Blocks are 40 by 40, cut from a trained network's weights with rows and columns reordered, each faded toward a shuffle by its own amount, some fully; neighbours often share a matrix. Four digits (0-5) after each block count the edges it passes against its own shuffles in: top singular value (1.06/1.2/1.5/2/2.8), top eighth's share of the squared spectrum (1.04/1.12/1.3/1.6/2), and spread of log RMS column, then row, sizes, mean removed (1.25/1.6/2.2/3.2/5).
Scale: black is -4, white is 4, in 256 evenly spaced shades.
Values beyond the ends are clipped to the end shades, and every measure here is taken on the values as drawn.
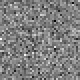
0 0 0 0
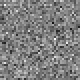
1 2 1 0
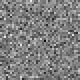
0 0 0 0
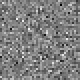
0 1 0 0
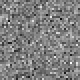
1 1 0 0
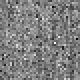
2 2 0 0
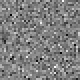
0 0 0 0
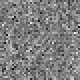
0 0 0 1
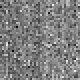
2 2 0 1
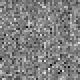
1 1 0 1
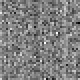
2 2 0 2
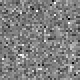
0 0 0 0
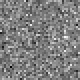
1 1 0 0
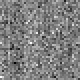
2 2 0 1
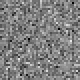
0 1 0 0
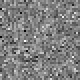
0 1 0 0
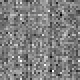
3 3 0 2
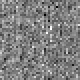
2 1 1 0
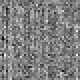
3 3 1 2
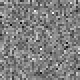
0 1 0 0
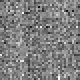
2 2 0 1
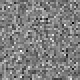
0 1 0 0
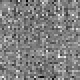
2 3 1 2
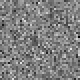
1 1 0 0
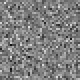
2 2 1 1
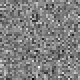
2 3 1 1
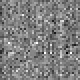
2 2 0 1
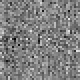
2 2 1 1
